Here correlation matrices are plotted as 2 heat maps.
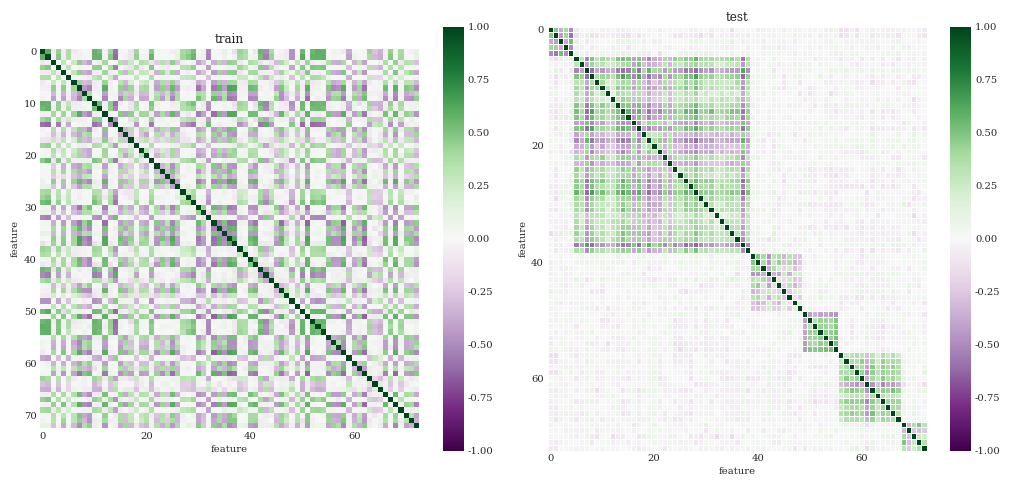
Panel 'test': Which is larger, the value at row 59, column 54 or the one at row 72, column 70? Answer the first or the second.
the second
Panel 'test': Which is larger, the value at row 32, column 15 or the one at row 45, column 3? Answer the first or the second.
the first
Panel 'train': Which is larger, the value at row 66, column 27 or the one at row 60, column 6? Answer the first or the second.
the first
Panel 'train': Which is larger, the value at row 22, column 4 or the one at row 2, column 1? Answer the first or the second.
the second
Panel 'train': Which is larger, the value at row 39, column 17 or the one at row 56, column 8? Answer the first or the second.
the second
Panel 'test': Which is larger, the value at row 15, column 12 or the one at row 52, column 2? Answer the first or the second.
the first
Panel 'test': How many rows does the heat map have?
73
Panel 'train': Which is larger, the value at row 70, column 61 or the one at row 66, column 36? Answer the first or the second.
the second
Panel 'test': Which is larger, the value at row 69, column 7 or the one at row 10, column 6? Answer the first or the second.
the second
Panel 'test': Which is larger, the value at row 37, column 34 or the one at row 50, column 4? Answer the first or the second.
the second
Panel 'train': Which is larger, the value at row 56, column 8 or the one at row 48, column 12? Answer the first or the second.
the first
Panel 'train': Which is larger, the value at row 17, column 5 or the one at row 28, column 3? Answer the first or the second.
the second
